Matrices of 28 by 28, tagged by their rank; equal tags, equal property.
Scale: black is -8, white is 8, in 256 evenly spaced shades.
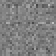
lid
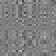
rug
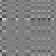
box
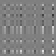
box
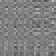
rug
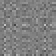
rug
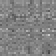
lid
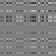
box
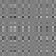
box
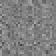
lid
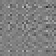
rug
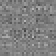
lid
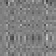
rug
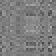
rug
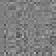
lid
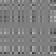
box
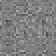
lid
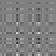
box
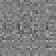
lid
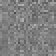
lid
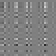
box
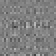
rug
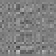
rug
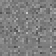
lid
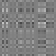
box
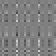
box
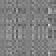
rug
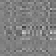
rug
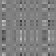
box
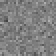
lid
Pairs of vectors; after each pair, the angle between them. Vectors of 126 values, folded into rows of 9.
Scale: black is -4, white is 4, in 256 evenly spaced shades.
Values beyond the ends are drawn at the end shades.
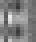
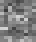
partly aligned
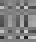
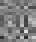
nearly parallel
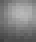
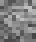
partly aligned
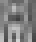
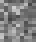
partly aligned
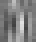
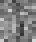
partly opposed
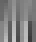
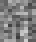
partly aligned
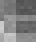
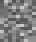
orthogonal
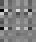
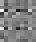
nearly opposite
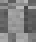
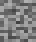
orthogonal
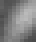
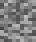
orthogonal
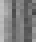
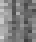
nearly parallel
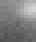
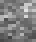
partly aligned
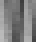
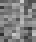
partly opposed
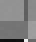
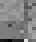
nearly parallel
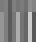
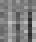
nearly opposite
